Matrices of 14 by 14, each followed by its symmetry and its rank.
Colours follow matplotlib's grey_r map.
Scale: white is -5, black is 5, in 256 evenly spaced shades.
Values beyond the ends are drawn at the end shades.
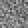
antisymmetric, full rank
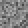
symmetric, full rank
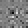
symmetric, rank three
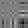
symmetric, rank one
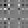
symmetric, rank one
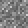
symmetric, full rank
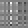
neither, rank one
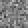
antisymmetric, full rank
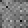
symmetric, rank three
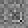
symmetric, rank three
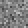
antisymmetric, full rank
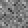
symmetric, full rank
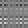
neither, rank one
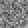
symmetric, full rank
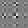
symmetric, rank one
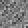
symmetric, full rank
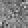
antisymmetric, full rank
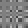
symmetric, rank one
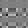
neither, rank one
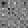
symmetric, rank three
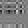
neither, rank one
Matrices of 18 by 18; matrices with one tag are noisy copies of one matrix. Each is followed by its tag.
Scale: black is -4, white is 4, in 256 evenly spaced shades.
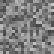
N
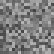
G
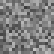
G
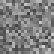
G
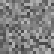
G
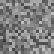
G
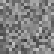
G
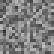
N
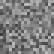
G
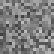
G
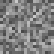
N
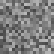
G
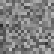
G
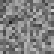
N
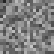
N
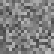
G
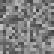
N
